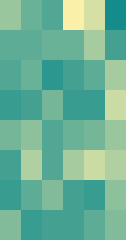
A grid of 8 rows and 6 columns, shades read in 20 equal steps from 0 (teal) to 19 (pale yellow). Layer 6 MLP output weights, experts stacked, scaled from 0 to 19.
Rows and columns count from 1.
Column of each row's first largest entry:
4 5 6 6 6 5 6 1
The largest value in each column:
11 13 9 19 16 15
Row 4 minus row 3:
-2 -3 6 -1 -3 3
